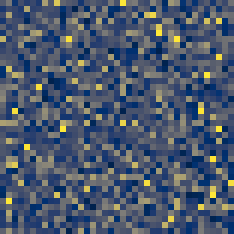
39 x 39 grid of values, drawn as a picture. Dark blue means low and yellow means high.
The texture is fine-grained noise. There is no seam. Overall the values sit about 30% of the way up the scale. Most values sit low, with a long tail of high ones. Neither half mirrors the other. There is no overall slope. No regular stripes run through it.
